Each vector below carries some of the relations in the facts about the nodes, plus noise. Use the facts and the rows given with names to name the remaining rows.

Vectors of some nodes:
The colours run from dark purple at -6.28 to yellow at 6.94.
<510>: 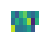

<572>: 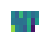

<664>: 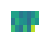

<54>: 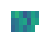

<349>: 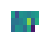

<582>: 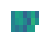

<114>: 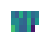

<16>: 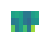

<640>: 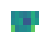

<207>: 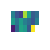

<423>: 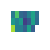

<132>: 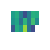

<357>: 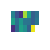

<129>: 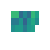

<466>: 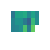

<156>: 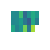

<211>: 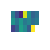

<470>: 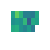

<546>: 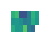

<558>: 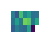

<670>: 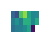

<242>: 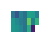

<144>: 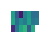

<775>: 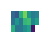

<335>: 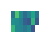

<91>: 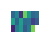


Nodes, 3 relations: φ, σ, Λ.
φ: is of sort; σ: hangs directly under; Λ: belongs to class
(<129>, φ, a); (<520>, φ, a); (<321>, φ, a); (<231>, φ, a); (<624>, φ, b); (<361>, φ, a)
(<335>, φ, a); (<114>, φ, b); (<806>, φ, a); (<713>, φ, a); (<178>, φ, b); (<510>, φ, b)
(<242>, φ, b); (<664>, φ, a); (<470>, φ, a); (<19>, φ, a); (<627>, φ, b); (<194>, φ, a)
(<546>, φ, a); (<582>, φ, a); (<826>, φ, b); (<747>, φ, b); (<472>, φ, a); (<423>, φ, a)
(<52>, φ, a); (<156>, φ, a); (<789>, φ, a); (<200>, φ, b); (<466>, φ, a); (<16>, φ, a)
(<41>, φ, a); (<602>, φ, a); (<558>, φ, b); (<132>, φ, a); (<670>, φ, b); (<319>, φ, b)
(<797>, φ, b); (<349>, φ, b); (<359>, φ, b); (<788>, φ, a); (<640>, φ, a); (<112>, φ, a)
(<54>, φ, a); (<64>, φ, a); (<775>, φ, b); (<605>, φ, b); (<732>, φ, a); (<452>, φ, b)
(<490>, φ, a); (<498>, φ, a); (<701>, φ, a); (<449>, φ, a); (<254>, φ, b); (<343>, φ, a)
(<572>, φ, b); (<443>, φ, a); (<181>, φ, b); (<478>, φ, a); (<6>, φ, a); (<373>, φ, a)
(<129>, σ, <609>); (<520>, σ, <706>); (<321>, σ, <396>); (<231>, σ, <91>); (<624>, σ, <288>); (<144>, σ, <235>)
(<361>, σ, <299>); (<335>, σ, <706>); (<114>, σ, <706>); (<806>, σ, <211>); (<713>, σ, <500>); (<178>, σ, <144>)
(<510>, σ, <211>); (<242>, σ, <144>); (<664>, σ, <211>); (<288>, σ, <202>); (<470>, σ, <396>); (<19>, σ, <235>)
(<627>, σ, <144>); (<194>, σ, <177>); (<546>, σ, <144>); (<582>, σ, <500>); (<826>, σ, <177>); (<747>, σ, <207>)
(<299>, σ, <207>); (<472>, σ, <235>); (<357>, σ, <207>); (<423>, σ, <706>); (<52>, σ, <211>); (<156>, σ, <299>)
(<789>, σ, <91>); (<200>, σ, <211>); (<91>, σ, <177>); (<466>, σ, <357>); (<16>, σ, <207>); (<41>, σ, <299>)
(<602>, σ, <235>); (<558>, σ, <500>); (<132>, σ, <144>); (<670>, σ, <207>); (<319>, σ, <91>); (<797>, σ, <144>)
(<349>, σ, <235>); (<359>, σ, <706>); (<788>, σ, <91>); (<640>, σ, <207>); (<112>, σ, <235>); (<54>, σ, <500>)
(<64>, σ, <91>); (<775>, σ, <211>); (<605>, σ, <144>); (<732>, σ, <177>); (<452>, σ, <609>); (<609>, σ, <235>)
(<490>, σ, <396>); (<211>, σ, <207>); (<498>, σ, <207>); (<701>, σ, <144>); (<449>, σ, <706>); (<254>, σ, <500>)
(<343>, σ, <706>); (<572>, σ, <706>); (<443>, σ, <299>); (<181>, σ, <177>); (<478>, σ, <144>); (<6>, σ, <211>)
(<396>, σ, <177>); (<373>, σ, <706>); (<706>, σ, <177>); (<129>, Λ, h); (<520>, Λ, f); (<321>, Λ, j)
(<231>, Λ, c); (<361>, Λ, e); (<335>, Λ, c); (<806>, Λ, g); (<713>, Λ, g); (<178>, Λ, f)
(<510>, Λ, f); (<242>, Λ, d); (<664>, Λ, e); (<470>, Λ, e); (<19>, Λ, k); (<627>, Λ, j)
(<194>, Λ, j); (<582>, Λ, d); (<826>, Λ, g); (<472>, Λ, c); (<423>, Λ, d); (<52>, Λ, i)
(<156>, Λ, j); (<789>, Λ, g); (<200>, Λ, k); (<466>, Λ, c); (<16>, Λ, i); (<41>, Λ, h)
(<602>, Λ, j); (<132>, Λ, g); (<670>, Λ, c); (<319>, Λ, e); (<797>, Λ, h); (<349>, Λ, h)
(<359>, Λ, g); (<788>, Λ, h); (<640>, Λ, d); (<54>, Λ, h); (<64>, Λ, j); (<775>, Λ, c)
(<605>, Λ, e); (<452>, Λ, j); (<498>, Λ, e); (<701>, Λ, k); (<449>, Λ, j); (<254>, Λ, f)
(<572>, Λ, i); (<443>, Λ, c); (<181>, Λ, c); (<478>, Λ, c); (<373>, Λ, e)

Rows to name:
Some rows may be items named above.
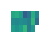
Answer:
<602>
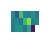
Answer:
<452>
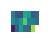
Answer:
<500>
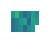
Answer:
<54>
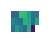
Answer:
<181>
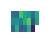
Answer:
<319>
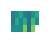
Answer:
<806>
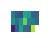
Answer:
<500>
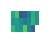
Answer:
<546>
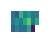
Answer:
<624>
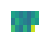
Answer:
<664>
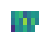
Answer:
<713>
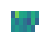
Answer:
<231>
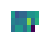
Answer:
<797>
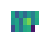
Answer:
<605>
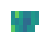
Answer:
<732>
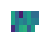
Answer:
<144>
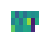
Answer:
<178>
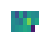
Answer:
<627>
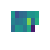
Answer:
<797>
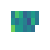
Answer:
<194>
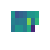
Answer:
<797>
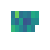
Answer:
<788>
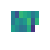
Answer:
<747>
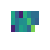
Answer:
<235>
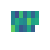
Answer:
<200>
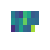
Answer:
<500>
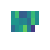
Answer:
<478>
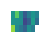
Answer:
<343>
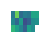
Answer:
<788>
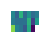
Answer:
<572>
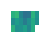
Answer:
<112>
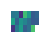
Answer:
<177>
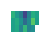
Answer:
<701>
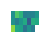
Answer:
<490>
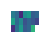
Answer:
<706>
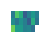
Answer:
<194>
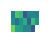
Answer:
<321>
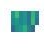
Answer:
<472>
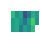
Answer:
<19>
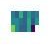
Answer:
<114>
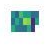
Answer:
<254>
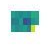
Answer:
<41>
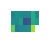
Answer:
<640>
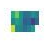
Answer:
<520>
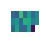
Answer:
<359>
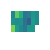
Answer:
<732>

